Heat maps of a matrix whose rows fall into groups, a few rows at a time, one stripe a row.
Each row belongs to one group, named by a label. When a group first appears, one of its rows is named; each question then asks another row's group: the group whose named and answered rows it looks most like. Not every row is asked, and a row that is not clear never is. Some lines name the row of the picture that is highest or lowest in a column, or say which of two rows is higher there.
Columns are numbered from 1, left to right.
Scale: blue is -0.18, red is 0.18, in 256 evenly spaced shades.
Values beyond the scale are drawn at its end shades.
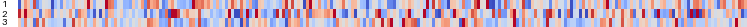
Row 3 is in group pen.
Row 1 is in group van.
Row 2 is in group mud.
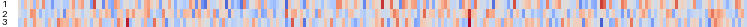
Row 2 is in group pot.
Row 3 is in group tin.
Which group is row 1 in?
pen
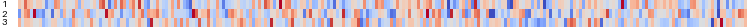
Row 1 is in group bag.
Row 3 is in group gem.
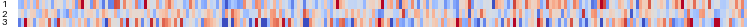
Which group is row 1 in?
pen
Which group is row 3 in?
tin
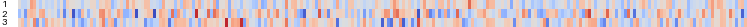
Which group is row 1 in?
pot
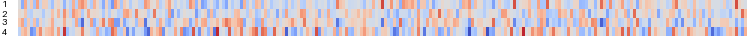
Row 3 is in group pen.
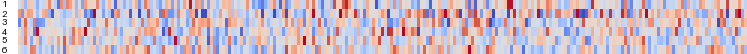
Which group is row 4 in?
pen
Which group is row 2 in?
pen
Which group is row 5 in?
mud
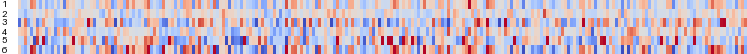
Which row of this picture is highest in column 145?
4
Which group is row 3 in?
van
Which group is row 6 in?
pot
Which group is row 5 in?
pen
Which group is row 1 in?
pot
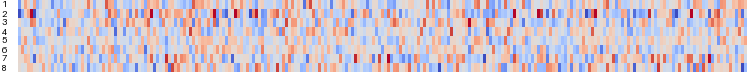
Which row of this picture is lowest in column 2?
2
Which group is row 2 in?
tin
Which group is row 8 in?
mud
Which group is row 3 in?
pot
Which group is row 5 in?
van
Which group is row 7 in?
tin
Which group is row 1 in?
van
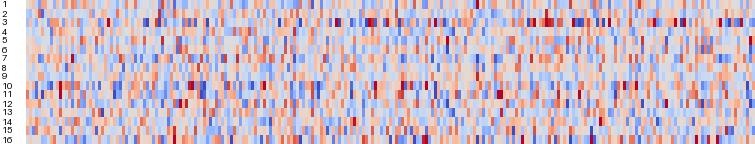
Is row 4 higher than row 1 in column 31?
Yes
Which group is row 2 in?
tin
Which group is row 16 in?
tin
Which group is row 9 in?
pot
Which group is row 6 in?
mud
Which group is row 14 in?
bag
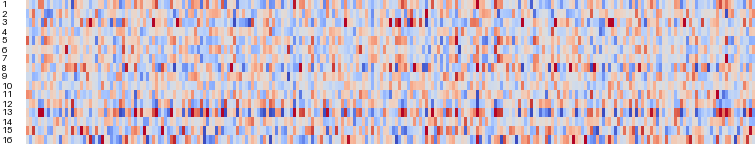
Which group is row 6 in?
bag
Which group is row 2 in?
van
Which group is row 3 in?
pen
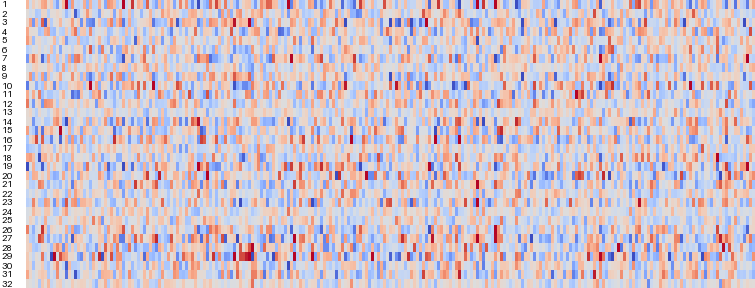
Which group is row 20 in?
gem
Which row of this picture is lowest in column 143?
10
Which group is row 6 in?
pen
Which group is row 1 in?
bag
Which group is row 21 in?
pot
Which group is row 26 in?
bag
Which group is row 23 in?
tin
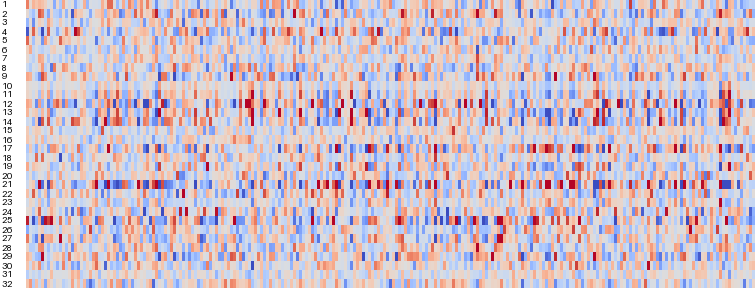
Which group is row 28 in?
pot
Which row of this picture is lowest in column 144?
4
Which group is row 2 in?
pot
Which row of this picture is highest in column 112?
9
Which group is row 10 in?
gem
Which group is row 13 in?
gem
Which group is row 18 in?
van
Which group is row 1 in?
bag
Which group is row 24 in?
mud
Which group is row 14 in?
gem
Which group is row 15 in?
pen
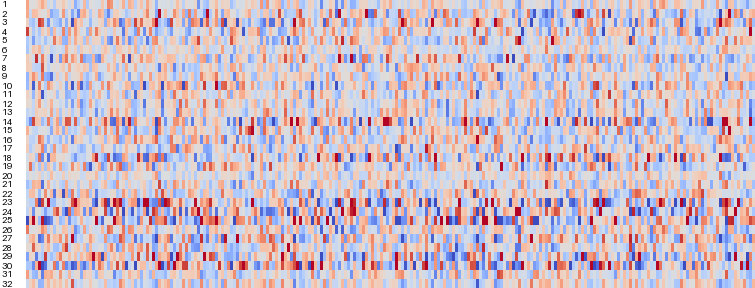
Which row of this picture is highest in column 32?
23
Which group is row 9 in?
van
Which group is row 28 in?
bag
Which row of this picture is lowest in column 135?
23
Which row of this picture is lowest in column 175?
23
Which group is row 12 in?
mud
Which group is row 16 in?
pot
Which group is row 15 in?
gem
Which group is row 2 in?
gem
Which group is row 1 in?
bag
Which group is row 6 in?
tin
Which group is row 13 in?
mud
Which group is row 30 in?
tin
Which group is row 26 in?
bag
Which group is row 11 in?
tin
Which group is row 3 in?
pot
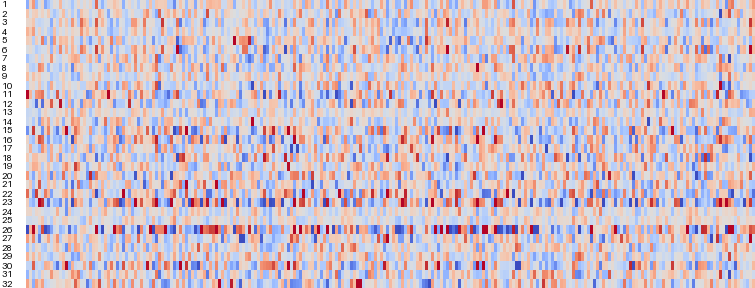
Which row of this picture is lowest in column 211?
23
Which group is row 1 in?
van
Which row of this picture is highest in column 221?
26
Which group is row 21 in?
mud
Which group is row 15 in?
bag
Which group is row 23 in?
pot
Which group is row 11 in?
bag
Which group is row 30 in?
bag
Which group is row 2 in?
gem
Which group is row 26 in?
van
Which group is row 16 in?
pot
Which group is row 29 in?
gem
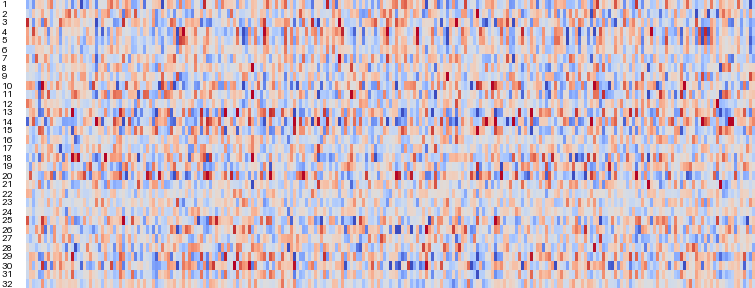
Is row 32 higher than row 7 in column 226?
Yes
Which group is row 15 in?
pot
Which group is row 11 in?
gem
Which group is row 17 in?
van
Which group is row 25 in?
bag
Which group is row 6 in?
mud
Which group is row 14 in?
van
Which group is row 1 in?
mud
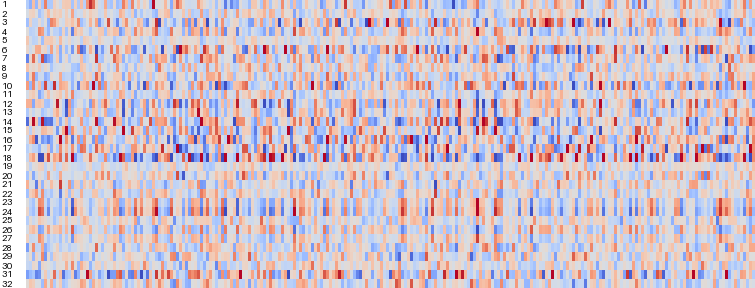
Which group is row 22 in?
van
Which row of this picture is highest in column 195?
3
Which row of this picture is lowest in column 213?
31
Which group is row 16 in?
van
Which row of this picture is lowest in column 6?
18
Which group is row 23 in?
pot
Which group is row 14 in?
van
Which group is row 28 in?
van
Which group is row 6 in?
mud
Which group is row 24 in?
pot
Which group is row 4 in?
pot
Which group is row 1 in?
pen
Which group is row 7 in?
van
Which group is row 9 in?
van
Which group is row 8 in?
gem
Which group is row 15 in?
bag
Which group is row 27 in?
pot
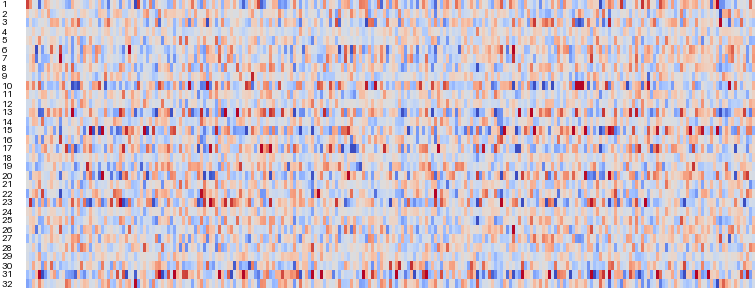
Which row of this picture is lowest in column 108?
23
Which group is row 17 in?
bag
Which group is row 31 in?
tin
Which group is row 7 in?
van
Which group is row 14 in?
van
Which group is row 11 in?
bag
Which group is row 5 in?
mud
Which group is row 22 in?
van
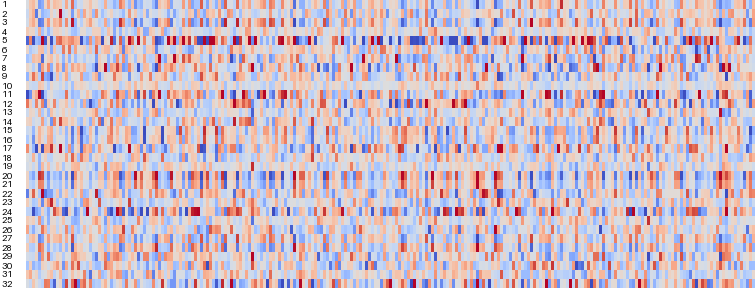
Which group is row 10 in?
pot
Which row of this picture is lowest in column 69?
7
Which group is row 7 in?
tin
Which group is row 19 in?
gem
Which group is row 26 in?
bag
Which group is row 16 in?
mud
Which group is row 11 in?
tin
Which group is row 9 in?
van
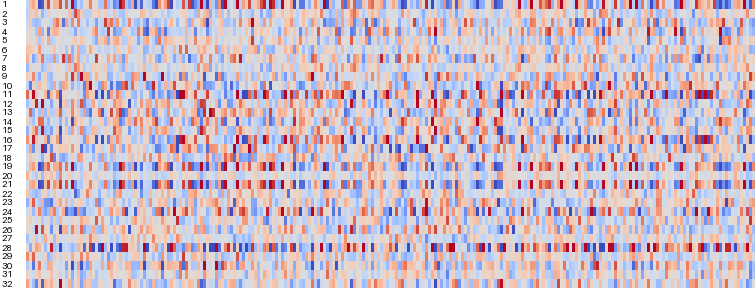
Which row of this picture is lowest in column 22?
13
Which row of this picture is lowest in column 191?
9
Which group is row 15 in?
van
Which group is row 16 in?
mud
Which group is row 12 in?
van
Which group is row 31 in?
mud
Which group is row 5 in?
gem
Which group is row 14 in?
pot
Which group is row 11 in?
mud
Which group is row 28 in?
pen
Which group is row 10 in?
pen
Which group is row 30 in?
mud
